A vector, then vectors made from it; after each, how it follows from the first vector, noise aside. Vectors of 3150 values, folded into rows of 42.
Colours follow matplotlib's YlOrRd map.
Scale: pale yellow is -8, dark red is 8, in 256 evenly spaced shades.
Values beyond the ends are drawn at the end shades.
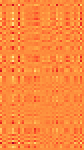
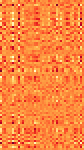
scaled up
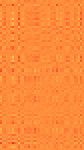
shrunk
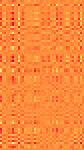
negated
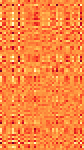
scaled up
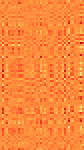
wrapped around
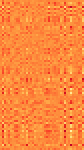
reversed
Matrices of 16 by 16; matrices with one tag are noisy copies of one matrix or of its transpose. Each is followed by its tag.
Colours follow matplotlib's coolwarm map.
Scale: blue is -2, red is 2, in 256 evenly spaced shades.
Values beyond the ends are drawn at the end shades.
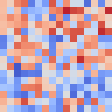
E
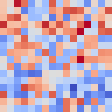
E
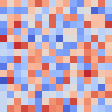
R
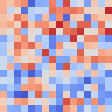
E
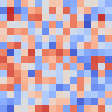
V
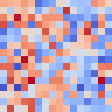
E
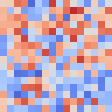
E
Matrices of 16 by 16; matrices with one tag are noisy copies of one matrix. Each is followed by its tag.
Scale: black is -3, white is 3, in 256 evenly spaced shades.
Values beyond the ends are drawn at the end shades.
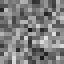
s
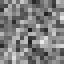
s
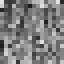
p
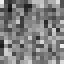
p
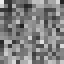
p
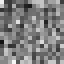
p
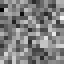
s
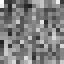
p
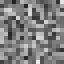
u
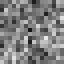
s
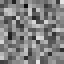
u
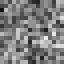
s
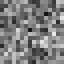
s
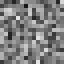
u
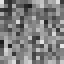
p
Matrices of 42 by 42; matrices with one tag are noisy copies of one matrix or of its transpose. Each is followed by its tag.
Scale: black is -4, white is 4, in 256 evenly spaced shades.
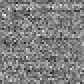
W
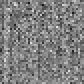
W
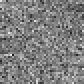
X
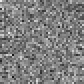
X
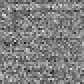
W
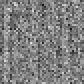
W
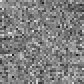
X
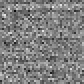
W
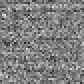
W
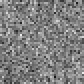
X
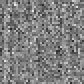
W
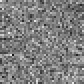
X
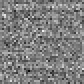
W
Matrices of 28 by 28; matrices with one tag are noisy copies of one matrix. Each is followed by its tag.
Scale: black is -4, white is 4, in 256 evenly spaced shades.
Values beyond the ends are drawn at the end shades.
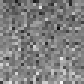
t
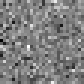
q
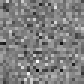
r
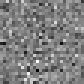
r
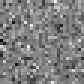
q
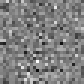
r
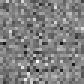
r
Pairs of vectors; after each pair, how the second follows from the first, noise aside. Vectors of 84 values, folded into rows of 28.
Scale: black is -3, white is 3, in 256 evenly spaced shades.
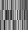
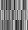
wrapped around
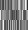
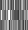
shuffled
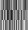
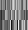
shuffled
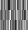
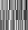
sign-scrambled
